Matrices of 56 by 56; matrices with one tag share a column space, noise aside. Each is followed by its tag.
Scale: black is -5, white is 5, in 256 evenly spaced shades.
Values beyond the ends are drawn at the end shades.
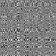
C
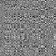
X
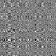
C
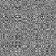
X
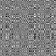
X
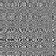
C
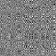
X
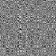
X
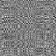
X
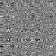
C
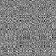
X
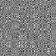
X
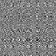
C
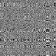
C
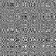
C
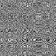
C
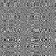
C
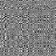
X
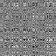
C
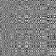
X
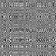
C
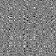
X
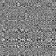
C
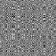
X
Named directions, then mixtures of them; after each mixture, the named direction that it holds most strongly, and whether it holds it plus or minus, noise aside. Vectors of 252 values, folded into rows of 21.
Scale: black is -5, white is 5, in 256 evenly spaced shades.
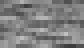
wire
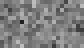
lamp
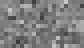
lamp, minus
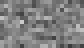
lamp, minus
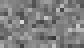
lamp, minus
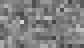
lamp, minus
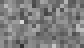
lamp, minus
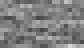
wire, minus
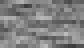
wire, plus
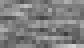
wire, minus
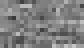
wire, minus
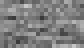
wire, minus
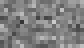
lamp, plus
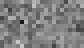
lamp, plus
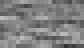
wire, plus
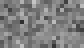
lamp, plus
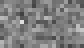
lamp, minus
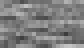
wire, minus
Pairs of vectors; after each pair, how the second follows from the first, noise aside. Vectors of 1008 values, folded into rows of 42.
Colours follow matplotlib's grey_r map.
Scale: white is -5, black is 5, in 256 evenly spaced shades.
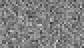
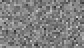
shuffled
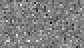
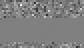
partly zeroed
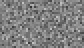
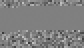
partly zeroed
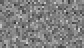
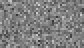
shuffled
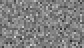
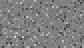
partly zeroed
